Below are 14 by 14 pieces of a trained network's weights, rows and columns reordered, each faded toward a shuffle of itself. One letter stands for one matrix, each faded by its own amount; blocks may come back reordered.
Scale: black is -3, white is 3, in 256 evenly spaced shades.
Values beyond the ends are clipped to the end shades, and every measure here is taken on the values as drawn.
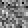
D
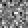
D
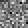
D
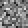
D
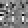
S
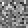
D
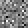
D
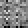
S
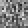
D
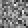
D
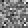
D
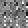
S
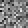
D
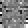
S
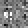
S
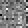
S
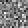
D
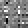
S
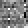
S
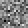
D
